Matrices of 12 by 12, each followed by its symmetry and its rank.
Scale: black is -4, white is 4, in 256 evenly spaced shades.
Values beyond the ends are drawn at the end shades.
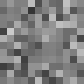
antisymmetric, full rank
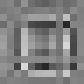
antisymmetric, rank two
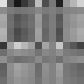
neither, rank one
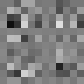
neither, rank two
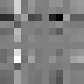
antisymmetric, rank two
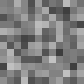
antisymmetric, full rank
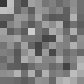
symmetric, full rank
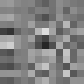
neither, rank two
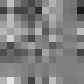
antisymmetric, rank two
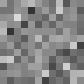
symmetric, full rank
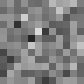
antisymmetric, full rank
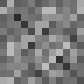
symmetric, full rank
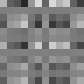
neither, rank one
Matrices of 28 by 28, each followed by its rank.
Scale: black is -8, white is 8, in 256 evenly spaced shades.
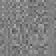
five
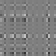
one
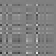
one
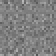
five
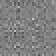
five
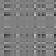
one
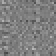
five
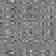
five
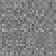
five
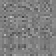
five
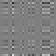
one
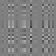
one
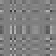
one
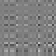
one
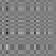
one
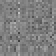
five
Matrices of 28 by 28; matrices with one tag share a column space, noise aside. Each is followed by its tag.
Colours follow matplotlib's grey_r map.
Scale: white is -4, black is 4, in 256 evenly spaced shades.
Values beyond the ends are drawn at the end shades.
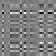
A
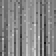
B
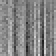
B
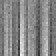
B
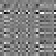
A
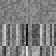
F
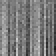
B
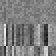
F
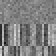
F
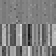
F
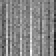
B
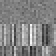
F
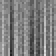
B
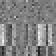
F
